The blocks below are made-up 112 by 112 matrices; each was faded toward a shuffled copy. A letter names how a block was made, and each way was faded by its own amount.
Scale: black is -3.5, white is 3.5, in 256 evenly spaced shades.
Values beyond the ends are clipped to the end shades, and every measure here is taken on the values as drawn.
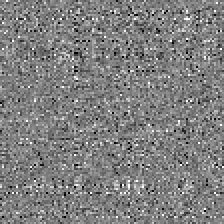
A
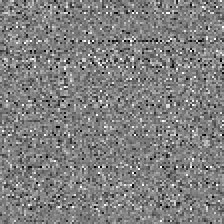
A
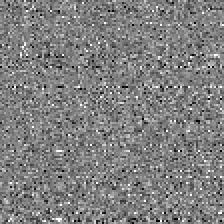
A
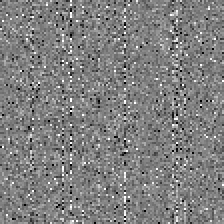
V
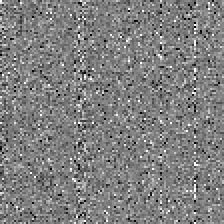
V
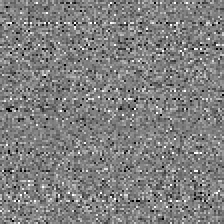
A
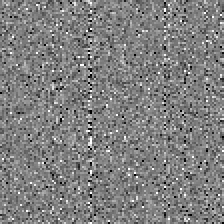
V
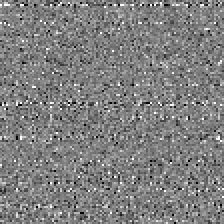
A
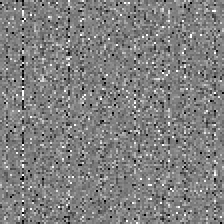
V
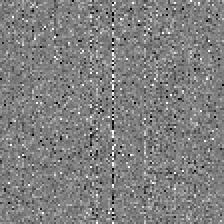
V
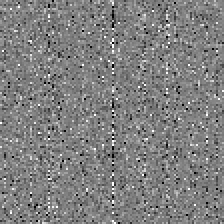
V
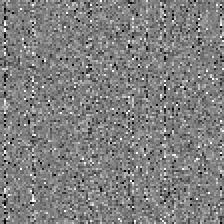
V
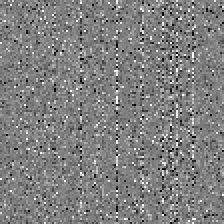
V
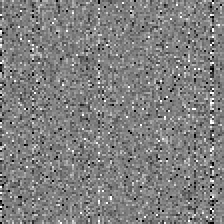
V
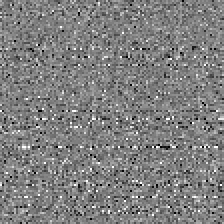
A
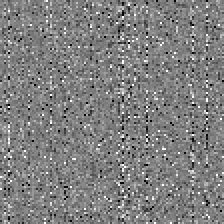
V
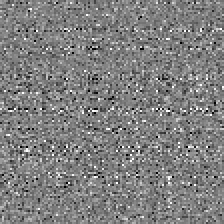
A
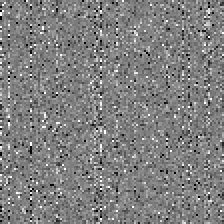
V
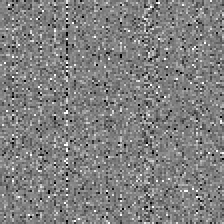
V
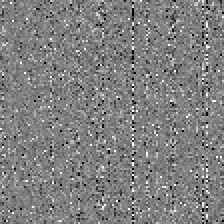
V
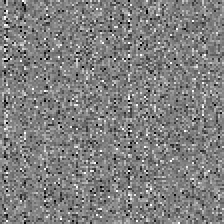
V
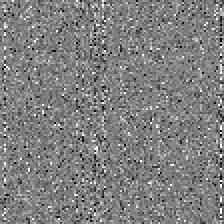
V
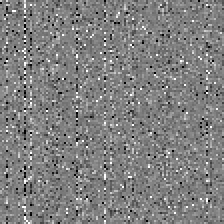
V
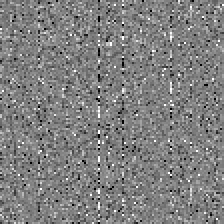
V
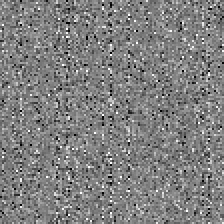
V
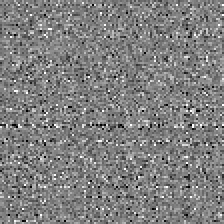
A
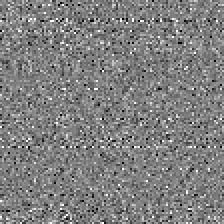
A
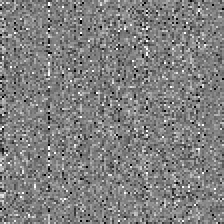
V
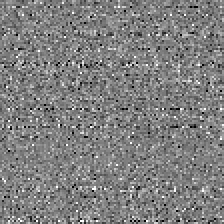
A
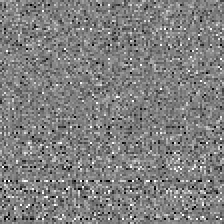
A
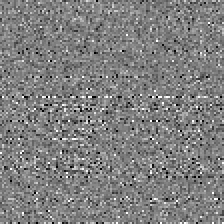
A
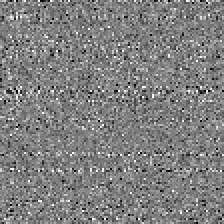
A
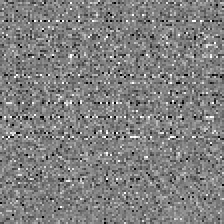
A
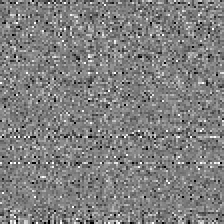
A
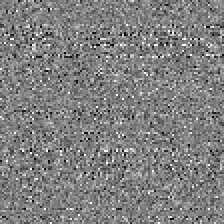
A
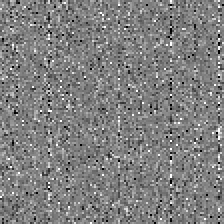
V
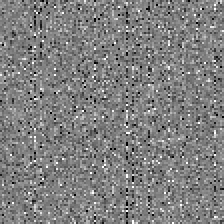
V
